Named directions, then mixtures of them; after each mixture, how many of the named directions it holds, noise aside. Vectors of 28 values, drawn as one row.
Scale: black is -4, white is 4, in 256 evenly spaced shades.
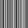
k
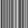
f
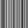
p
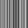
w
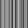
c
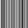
two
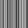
two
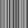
one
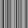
two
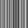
one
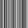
one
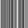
one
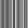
one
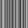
three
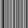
three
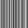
three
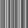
three
